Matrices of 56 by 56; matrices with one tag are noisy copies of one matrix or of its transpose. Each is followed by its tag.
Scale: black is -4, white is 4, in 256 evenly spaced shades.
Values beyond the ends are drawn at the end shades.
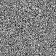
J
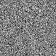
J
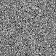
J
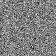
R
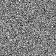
J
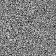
J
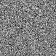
J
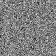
R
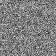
R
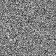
J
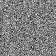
R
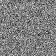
R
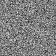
J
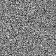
J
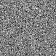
J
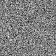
J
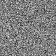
J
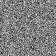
R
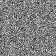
R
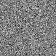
J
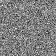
R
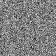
R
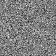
J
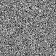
J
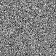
J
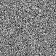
J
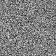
J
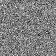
R
